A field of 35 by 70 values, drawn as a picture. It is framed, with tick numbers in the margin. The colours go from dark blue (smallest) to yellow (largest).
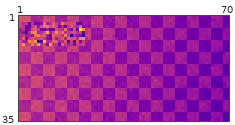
Roughest part: top left. Grain: checkered. Odd patch: rougher, in the top left. Odd rows or columns: none. Slope: up to the left.
